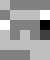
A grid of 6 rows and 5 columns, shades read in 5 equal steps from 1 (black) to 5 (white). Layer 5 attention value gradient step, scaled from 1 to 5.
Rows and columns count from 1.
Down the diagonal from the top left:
4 4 3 3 4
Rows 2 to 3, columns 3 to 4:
4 4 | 3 3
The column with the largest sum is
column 1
